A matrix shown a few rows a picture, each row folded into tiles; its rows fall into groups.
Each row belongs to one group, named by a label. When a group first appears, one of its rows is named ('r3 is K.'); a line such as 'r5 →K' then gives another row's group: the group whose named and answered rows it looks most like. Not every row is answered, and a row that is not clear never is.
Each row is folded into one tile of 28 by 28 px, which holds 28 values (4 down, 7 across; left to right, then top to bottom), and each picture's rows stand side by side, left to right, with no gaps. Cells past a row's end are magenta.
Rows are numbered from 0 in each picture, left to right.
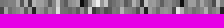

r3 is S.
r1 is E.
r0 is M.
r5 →E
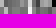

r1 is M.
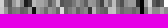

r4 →M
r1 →E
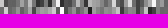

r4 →M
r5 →S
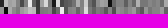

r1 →M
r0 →E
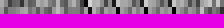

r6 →E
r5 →E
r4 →E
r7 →S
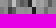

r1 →E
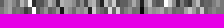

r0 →S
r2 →E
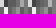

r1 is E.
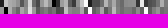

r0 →E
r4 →M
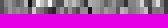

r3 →E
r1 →S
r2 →S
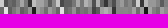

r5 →E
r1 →E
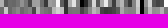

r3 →S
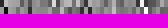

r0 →E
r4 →M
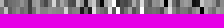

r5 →M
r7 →E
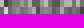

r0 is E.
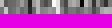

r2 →M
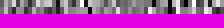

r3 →E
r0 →S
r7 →S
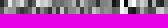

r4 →S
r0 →S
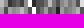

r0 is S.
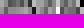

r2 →M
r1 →E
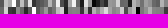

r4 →S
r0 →S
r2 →M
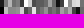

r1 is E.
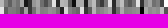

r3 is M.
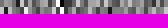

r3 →S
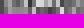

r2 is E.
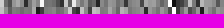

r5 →E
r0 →M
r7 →E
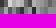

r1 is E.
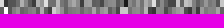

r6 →S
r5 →S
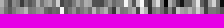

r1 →S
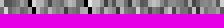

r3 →E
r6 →M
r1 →E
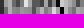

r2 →E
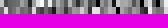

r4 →E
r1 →S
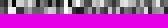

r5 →M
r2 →S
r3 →S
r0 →S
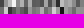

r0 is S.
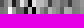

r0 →S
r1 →E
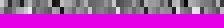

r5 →E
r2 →E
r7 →M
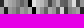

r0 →E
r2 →M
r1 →E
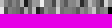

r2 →M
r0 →M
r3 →S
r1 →S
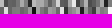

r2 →M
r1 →E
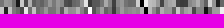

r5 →E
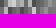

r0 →S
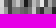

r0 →M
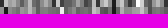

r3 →S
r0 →E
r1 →M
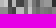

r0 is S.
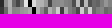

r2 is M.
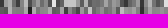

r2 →S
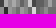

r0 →E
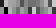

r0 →E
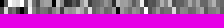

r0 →S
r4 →E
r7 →M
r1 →M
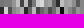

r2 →E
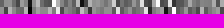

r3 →E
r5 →M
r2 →M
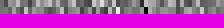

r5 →E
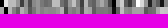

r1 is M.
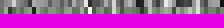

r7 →M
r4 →M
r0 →S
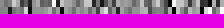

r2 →E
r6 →E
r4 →E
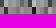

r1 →E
